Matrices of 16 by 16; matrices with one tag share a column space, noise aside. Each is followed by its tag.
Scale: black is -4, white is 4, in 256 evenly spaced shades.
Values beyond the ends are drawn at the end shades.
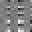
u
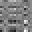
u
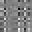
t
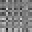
t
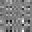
u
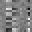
t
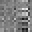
t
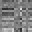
t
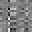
t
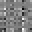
t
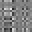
t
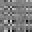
u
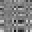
u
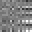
u
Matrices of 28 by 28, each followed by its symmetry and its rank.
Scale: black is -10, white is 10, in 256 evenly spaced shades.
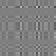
neither, rank one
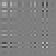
symmetric, rank one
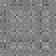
symmetric, rank three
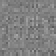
neither, rank five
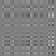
neither, rank one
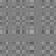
symmetric, rank one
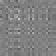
symmetric, rank three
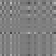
neither, rank one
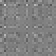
symmetric, rank three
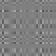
neither, rank one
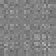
symmetric, rank three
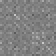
symmetric, rank five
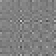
symmetric, rank three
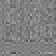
neither, rank five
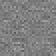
neither, rank five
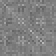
symmetric, rank five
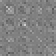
symmetric, rank five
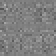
neither, rank five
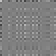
symmetric, rank one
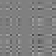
neither, rank one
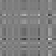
neither, rank one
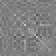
symmetric, rank five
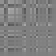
symmetric, rank one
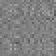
neither, rank five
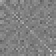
symmetric, rank five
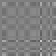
symmetric, rank one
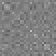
symmetric, rank five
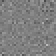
neither, rank five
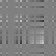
symmetric, rank one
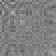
symmetric, rank three
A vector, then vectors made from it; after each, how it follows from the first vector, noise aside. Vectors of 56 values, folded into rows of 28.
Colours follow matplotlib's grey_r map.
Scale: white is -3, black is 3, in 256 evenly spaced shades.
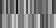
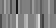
partly zeroed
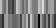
reversed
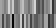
wrapped around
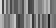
wrapped around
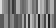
reversed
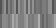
shrunk
